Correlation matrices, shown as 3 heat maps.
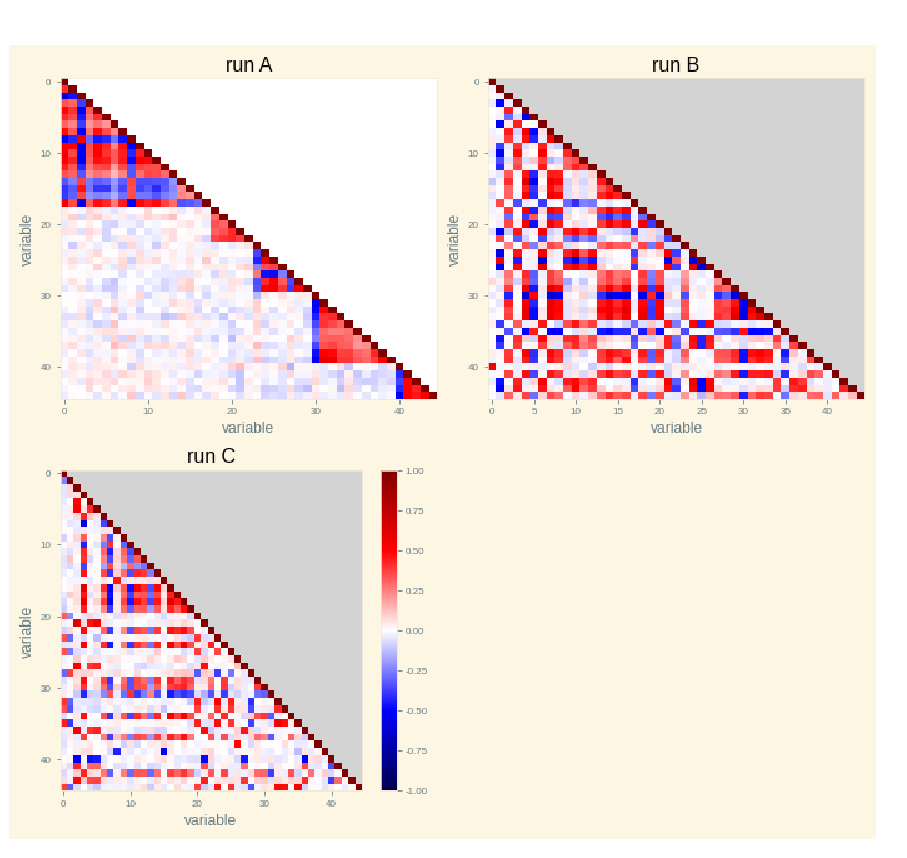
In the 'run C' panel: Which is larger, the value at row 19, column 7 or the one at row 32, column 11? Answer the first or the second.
the second
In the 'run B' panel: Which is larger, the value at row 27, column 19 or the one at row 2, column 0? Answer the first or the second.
the second
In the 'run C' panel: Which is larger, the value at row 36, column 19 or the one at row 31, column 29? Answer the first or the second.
the first
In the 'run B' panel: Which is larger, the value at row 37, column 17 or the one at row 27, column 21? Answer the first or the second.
the second
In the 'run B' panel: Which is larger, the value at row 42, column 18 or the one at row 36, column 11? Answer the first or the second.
the second
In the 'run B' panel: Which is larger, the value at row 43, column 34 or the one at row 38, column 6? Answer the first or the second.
the first
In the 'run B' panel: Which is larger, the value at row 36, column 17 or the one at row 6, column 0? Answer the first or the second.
the second
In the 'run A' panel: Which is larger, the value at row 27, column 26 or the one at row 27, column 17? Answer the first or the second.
the second
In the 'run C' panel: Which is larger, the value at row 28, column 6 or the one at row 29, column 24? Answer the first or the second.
the second
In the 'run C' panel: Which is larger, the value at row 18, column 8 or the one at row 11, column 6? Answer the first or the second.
the second
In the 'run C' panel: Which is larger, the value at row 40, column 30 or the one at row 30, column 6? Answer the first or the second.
the second
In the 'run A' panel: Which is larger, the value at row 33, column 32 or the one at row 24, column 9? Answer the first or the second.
the first
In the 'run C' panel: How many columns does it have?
45
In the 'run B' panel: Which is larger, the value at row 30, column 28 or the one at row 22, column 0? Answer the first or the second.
the second
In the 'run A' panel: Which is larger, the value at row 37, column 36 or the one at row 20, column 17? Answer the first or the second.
the first
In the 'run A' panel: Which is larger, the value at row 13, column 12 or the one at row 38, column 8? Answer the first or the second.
the first
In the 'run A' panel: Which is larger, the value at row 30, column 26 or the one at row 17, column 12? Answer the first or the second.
the second
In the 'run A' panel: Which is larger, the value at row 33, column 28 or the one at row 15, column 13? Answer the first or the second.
the first
